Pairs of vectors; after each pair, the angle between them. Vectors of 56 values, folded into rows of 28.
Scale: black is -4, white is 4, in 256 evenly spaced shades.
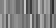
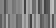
nearly opposite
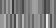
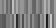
nearly opposite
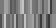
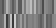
partly aligned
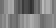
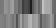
nearly parallel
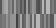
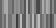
nearly parallel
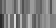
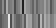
partly aligned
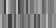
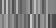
partly aligned
